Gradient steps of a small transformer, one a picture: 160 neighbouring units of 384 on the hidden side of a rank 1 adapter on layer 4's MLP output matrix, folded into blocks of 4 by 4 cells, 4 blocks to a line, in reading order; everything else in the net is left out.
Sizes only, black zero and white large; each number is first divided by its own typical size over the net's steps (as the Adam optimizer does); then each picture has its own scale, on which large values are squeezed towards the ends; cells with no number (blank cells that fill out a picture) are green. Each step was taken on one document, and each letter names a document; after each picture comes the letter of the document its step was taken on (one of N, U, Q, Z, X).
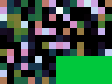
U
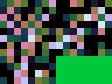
U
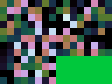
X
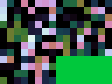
U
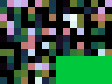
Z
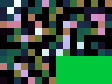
X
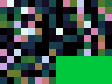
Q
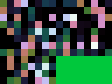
Z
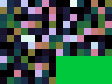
X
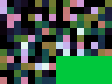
U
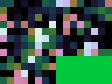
Q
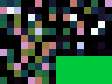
Z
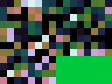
Q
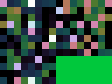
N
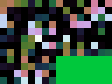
Z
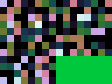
U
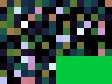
N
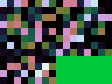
N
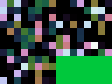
Z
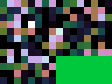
Q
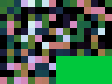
N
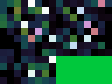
N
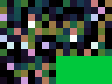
N
